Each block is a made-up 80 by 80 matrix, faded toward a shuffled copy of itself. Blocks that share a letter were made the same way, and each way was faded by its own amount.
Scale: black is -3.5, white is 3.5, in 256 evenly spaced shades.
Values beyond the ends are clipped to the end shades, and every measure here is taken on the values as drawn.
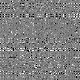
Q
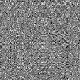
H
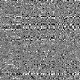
Q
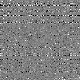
Q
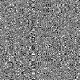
H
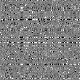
Q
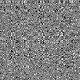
H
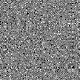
H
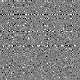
Q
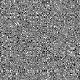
H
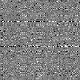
Q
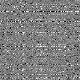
Q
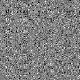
H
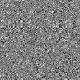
H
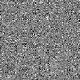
H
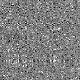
H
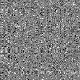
H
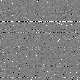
Q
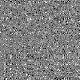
H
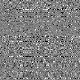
Q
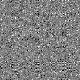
H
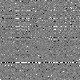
Q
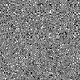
H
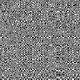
Q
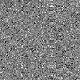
H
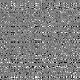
Q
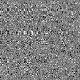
H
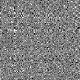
H
